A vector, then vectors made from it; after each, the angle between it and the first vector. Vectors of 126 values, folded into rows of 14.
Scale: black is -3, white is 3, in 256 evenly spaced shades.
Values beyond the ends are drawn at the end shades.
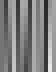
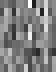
partly opposed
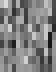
partly opposed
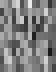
partly opposed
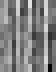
nearly opposite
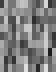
partly opposed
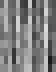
nearly opposite
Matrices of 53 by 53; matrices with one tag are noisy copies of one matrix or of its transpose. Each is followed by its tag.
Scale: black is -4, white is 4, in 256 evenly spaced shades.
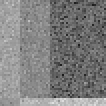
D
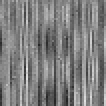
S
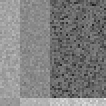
D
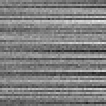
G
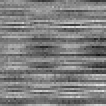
S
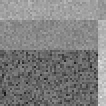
D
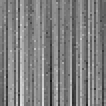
G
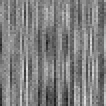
S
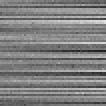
G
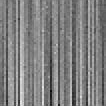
G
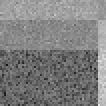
D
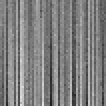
G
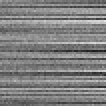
G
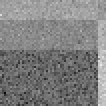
D
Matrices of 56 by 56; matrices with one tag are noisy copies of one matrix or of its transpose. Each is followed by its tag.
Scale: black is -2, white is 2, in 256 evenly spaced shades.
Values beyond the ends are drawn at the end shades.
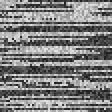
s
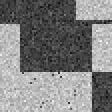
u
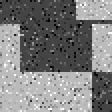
u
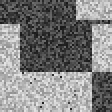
u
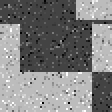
u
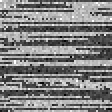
s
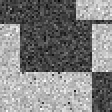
u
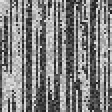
s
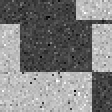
u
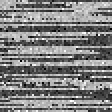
s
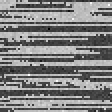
s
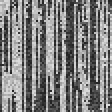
s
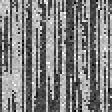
s
